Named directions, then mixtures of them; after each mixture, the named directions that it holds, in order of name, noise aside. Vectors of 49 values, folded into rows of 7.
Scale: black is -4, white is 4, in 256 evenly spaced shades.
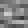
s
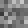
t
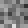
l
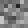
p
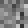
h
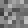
t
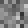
h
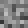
h, l, s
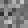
l, t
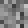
h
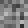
h, p, s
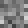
l, p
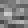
s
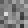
h, s, t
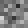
p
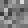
l, p, t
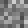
h, t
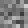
h, s, t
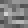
s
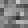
h, p, s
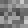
t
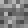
l, p, t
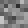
p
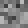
p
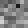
p
